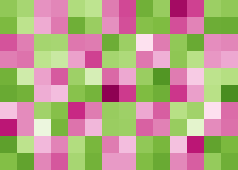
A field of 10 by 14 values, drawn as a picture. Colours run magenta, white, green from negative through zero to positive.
Ninth with the lowest average: centre. Slope: none. Grain: checkered. Average level on the scale: 50%.
